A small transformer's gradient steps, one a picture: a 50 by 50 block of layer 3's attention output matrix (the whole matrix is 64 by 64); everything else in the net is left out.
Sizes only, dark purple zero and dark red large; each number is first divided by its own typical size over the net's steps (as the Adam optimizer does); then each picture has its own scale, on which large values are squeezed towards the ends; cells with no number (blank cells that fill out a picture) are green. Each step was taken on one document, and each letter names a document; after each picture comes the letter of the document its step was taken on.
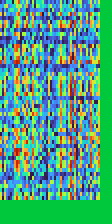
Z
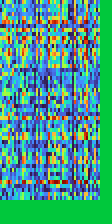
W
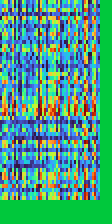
W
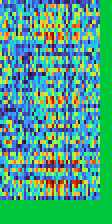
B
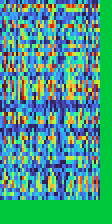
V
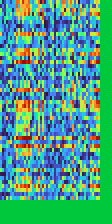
Z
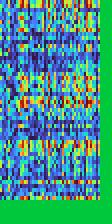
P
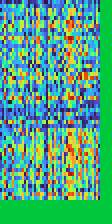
V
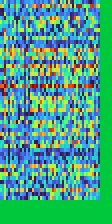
V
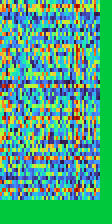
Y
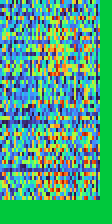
W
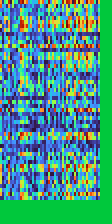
P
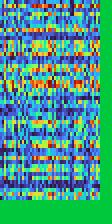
V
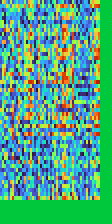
Z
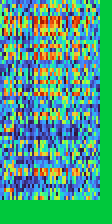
B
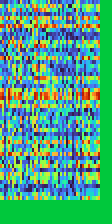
Y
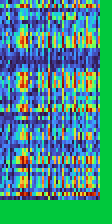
P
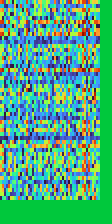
Y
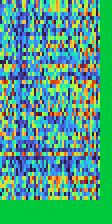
W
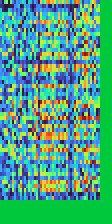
W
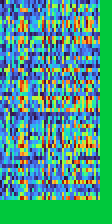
P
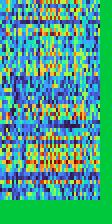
B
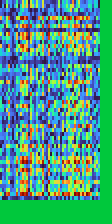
P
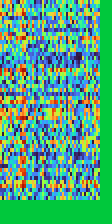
Z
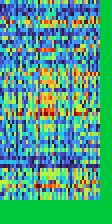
W
